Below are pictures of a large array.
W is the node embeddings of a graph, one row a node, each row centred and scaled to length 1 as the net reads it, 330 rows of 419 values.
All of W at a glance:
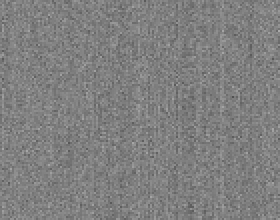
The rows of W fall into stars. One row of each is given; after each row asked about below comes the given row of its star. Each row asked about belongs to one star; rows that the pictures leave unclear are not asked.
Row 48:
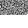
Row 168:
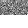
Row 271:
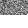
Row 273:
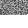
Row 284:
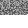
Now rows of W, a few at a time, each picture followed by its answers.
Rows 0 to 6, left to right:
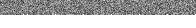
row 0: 271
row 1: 168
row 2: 168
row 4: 48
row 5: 168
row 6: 273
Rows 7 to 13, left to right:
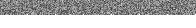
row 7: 284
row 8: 48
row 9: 284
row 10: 168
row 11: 284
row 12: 284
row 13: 271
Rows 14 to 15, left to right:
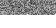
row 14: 48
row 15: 271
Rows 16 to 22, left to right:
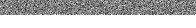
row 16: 48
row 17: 168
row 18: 284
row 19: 48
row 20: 284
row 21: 284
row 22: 273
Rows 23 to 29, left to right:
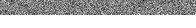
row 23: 168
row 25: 48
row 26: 271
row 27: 284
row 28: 271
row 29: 271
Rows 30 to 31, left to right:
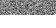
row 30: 168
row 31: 284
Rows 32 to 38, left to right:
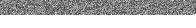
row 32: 273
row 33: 48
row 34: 271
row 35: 271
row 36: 284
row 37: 48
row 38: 168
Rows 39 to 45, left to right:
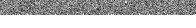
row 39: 284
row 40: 271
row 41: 284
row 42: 168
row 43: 284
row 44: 271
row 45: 284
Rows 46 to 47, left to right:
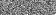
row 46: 168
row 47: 284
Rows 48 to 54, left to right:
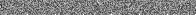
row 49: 168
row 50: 168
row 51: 284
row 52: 271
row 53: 284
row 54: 284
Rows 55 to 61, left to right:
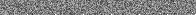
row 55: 48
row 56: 273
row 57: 284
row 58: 271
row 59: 271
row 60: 273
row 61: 271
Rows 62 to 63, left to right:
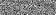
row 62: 271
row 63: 48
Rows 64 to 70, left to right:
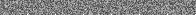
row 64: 273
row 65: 271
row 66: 273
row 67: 48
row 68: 48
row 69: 271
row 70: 48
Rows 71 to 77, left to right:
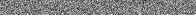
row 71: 48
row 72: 273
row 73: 273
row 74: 168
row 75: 271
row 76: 271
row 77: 168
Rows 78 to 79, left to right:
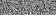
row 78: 273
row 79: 273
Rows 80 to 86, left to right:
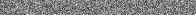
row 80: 271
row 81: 48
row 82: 273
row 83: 273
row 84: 48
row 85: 271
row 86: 284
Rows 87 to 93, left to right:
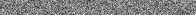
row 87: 48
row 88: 271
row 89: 271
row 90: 271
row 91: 284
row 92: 48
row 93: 284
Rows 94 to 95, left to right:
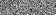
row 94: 271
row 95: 284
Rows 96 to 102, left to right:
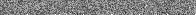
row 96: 271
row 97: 284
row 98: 273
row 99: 273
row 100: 273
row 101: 48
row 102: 271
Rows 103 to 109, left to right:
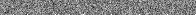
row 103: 168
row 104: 48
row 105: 168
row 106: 271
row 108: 273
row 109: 273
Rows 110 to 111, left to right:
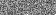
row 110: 284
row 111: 271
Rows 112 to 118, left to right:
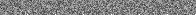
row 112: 48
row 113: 271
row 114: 273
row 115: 284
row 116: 284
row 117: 48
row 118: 271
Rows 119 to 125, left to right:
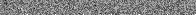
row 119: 271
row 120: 168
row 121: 271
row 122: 48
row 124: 273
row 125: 284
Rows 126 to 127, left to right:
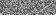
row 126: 271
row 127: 271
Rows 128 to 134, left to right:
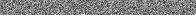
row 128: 271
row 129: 168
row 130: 48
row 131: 271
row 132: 273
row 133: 168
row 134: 284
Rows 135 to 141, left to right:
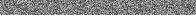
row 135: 48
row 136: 168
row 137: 273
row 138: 273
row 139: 284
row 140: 284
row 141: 48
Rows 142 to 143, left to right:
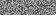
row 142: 273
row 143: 284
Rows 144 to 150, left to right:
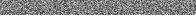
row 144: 284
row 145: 284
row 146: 273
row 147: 273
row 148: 284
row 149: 273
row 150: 284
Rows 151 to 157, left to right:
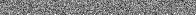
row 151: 271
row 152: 273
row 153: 168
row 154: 284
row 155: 271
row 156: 284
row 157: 273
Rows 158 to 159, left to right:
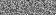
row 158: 273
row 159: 273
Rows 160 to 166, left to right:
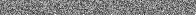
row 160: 273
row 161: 284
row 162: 273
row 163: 284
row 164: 48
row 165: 273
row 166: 48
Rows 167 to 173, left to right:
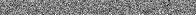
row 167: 168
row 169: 48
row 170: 48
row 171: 48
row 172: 168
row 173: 273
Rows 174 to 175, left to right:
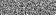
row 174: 284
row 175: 273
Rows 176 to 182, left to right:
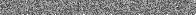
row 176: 271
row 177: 273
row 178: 284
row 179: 273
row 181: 168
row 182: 271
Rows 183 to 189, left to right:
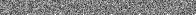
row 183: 271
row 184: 273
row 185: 48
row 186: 273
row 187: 271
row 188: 271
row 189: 284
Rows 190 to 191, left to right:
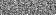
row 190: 284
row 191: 284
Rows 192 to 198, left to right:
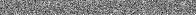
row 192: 48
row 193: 273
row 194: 273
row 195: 284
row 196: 48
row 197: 48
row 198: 273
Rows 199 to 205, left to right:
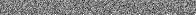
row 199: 273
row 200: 168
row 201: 168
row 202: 48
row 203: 48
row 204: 284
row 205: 284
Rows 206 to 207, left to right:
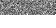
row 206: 284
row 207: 168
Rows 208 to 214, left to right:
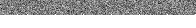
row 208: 48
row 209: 271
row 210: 48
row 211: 48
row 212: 48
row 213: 284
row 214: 168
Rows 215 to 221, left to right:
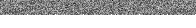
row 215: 284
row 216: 271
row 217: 284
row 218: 168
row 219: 273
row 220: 271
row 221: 168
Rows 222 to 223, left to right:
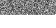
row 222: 273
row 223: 168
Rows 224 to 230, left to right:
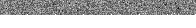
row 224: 273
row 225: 48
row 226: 284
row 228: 284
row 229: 48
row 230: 273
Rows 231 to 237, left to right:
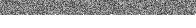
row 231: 271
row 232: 284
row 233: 48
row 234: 168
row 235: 273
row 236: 48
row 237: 271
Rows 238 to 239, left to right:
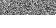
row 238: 168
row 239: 273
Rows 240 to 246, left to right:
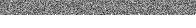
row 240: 271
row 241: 168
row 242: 48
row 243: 271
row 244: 284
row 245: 168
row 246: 168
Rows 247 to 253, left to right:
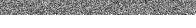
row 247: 284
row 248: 284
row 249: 168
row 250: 168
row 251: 271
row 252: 271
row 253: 271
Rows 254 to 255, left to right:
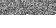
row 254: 168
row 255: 168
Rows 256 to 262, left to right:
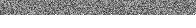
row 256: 273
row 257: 48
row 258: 48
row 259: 48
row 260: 273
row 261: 168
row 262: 48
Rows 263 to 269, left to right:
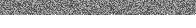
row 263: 48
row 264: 273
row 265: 48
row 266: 168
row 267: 168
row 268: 168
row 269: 48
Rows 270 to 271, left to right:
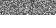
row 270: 271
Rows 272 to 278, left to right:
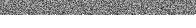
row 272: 284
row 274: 168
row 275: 168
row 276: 168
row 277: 273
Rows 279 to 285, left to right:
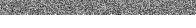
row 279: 48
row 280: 284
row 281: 271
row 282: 271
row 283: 168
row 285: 273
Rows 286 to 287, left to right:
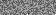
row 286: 271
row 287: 168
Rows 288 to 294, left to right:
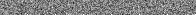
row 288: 48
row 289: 168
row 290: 168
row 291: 273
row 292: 271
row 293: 271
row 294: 284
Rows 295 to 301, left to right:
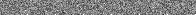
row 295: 271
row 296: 284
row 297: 168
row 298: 271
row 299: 284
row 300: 284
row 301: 271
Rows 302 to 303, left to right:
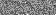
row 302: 271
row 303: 273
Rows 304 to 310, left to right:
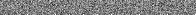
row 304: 284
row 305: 48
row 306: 168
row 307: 168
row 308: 284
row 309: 284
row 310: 284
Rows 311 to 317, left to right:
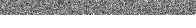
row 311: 284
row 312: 273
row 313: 271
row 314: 271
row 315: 168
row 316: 284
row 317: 284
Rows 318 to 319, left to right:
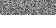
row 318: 273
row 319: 168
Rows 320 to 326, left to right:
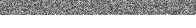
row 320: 273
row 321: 271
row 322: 273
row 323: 168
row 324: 284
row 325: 48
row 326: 168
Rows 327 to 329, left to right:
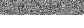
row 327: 284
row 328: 284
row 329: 48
